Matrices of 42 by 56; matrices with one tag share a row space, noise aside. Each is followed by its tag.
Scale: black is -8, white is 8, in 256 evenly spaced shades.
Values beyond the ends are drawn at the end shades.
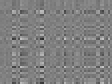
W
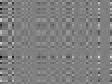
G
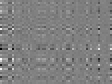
G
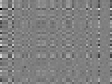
G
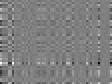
G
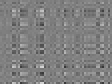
W
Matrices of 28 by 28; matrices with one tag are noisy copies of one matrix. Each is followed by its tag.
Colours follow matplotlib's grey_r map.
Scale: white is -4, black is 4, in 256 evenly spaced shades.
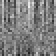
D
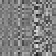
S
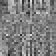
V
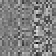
S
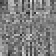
V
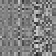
S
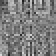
V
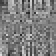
V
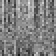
D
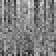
D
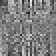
V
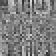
V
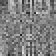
V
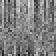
D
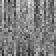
D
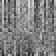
D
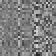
S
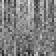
D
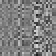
S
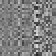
S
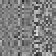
S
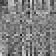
V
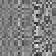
S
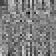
V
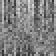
D
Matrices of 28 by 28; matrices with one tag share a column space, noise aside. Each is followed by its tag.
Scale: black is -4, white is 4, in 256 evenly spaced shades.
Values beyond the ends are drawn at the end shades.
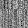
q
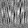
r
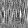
r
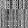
q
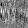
r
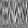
r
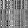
q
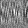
r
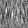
r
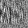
r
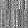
q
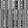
q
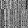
q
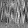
r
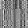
q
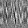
r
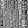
q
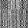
q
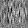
r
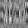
r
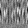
r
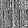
q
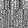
q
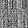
q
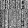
q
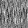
r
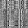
q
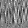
r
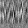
r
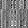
q
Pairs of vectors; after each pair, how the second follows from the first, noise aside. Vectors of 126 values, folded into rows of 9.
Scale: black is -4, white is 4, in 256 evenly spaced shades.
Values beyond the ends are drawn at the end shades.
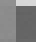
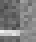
wrapped around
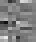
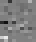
partly zeroed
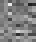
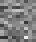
reversed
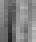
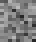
shuffled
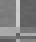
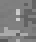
partly zeroed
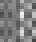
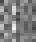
reversed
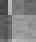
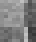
reversed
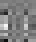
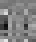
negated
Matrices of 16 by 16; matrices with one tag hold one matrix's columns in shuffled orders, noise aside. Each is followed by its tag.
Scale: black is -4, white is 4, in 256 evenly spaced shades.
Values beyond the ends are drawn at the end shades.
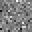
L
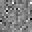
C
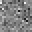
C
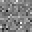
L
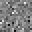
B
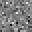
B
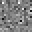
C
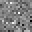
B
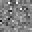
C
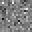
C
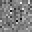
C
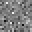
B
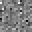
C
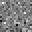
B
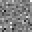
L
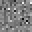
C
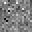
C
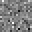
L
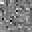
C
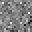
B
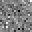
L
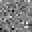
L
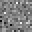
B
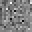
C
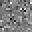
C
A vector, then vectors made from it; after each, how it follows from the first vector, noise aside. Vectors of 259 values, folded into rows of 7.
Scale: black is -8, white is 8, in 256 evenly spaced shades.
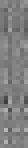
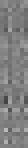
copied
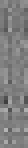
copied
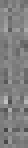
negated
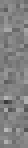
sign-scrambled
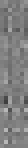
copied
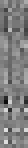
scaled up
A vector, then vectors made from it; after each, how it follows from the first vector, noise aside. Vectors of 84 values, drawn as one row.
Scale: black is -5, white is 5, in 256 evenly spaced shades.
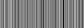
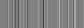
partly zeroed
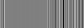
partly zeroed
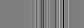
partly zeroed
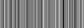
sign-scrambled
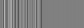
partly zeroed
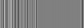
partly zeroed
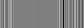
partly zeroed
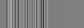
partly zeroed
